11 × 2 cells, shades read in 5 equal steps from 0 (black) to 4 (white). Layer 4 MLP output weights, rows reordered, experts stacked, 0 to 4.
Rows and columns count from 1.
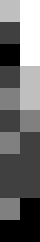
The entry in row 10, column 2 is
0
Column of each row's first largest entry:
2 2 2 2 2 2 1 1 1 1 1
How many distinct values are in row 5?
2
